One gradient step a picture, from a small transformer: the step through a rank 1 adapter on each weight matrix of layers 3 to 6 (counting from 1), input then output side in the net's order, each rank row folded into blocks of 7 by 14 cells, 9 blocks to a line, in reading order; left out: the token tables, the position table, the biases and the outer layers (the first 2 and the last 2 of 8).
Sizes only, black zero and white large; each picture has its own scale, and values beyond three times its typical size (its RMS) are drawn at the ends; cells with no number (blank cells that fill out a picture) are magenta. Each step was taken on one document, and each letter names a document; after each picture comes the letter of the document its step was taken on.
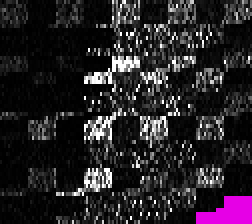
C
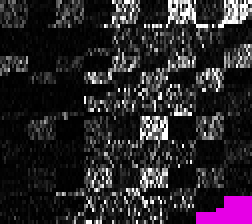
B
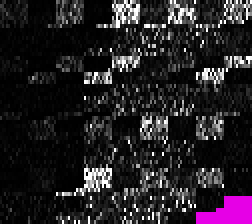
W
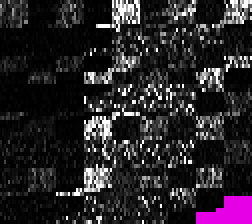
B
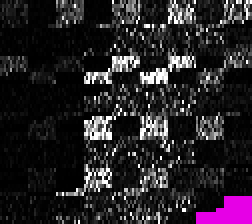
W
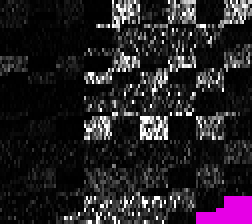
B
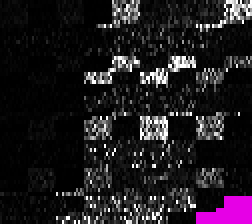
W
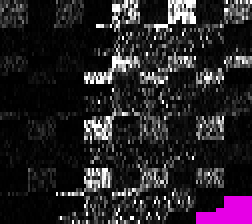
C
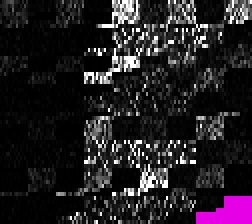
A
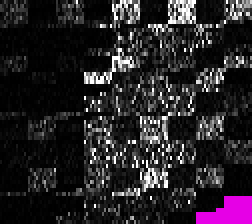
C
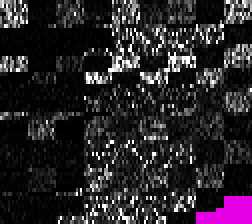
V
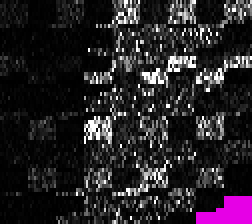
C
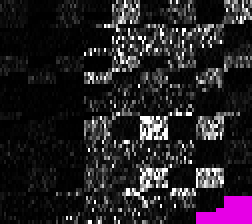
B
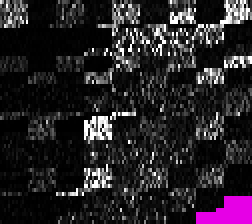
V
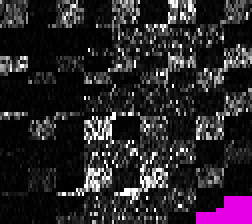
V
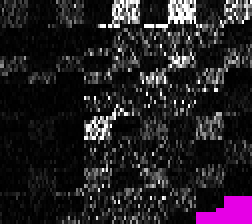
W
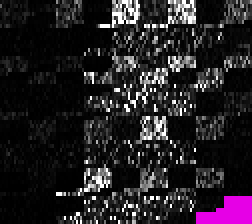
A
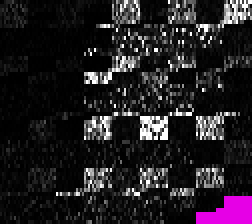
B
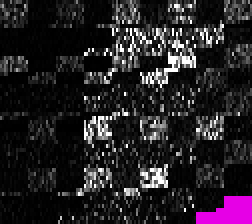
V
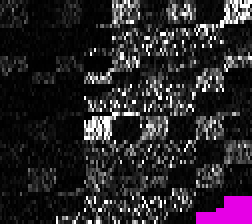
B
